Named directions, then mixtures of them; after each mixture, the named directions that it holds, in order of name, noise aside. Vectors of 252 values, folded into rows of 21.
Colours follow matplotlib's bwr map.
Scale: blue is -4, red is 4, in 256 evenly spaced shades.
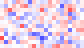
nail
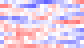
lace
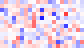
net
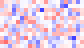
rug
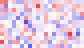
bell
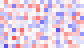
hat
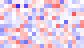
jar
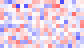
jar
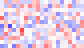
hat, jar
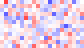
bell, hat, net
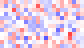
bell, hat, rug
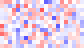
bell, jar, rug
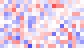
bell, jar, rug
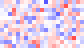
rug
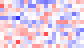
bell, lace
